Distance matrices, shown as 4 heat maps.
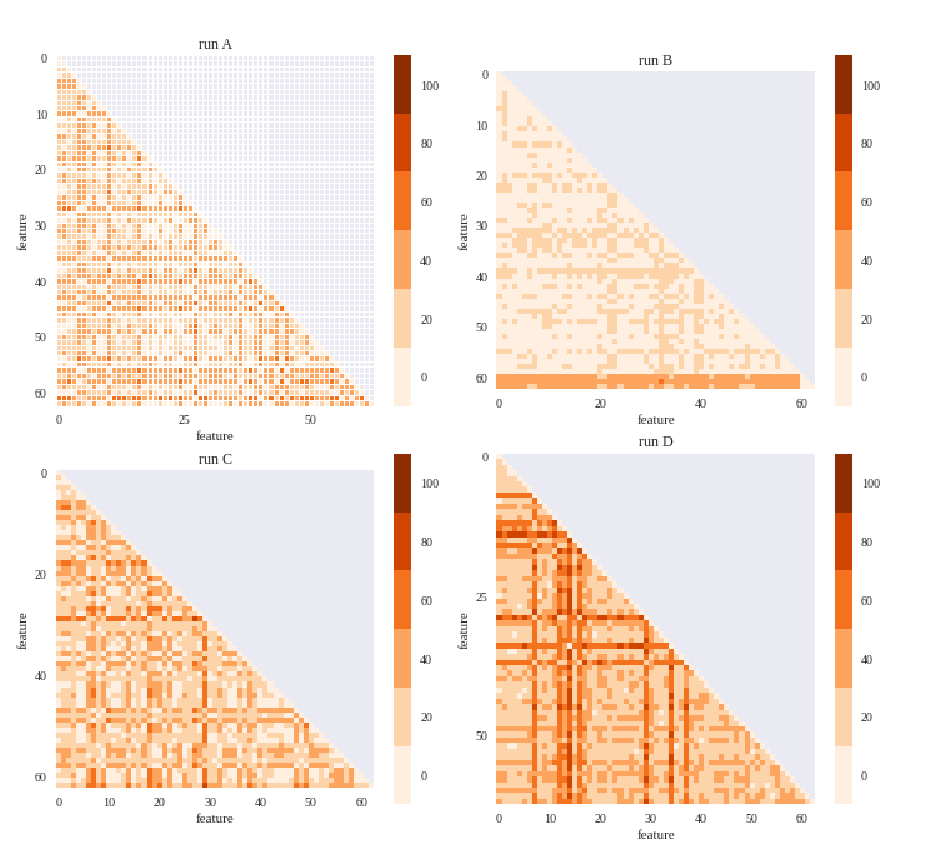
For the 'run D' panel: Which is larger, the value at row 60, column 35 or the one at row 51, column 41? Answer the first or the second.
the first
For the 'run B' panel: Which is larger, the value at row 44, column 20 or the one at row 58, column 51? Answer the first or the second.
the first
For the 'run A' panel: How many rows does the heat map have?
63
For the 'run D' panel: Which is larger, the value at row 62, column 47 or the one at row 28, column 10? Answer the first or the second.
the second
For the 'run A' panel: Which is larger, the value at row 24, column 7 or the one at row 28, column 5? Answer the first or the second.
the second
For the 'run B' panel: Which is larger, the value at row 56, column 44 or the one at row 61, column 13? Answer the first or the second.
the second
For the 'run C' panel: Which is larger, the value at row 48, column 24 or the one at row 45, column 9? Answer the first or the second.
the second
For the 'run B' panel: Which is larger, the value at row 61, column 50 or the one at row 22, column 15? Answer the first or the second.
the first
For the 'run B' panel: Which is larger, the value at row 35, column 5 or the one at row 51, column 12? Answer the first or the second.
the first
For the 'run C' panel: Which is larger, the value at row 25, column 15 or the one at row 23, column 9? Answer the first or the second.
the second
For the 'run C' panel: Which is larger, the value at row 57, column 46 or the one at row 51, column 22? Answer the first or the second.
the second
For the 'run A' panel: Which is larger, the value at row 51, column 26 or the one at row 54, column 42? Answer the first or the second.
the second
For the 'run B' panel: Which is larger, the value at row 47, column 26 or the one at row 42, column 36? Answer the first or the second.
the second
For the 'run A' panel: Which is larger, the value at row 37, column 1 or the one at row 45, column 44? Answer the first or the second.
the second
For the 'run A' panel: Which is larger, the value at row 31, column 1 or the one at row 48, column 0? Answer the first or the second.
the first
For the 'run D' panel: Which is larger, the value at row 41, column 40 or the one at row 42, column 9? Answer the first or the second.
the second
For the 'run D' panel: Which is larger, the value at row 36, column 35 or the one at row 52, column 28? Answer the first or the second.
the second
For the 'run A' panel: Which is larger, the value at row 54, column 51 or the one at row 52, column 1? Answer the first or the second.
the first
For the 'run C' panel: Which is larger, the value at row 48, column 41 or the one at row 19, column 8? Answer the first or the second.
the second
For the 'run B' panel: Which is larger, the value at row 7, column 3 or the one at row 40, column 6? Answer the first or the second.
the second
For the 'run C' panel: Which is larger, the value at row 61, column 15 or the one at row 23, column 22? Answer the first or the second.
the second
